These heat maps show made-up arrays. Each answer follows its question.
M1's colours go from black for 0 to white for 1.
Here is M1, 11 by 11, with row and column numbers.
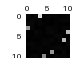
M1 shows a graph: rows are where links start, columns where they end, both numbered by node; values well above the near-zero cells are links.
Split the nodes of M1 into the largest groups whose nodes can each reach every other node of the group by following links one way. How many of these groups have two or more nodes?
3
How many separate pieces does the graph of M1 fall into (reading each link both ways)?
8
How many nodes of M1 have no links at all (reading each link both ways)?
5
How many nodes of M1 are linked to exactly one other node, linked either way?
6
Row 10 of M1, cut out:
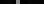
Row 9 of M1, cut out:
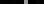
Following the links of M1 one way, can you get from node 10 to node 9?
no
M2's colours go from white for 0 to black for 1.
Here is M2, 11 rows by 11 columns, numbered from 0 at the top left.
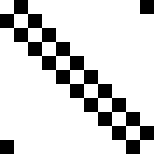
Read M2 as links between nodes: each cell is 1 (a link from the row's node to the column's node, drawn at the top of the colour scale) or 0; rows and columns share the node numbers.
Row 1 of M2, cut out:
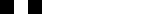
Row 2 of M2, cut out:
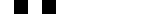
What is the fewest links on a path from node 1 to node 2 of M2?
1
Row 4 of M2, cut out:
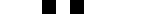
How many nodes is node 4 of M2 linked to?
2
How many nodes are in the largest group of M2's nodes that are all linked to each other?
2
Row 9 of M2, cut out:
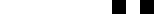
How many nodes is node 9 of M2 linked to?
2
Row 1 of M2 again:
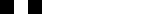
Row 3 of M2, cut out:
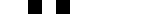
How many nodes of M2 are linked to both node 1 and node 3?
1
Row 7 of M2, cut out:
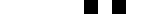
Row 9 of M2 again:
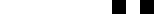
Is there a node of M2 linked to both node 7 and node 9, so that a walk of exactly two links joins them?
yes
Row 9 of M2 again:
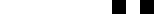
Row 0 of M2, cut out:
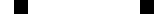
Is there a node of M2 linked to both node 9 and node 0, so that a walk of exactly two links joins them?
yes
